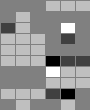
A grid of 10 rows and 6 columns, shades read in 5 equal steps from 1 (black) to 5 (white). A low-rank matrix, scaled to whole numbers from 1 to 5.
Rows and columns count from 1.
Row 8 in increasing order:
3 3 3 4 4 4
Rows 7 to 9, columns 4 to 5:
5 4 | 4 4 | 2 1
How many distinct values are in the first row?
2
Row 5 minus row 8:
1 1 1 -1 -1 -1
